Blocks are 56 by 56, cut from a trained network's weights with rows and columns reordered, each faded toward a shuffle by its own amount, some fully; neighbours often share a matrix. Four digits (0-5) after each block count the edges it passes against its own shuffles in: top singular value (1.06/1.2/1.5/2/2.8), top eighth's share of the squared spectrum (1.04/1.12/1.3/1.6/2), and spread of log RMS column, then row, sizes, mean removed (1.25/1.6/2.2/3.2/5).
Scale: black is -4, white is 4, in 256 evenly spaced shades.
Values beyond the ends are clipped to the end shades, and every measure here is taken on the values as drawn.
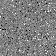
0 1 0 0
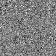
1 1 0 1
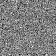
0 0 0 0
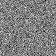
1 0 0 0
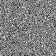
0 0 0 0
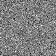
0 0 0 0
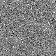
0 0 0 0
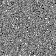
0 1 0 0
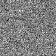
2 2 0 2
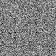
2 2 0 1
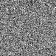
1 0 0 0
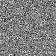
2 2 0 1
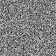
1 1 0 1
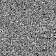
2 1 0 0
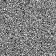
1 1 0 0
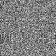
3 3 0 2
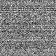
3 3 0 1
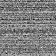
4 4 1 2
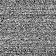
3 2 0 1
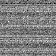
4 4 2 2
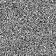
2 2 0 0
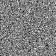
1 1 1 0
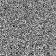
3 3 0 1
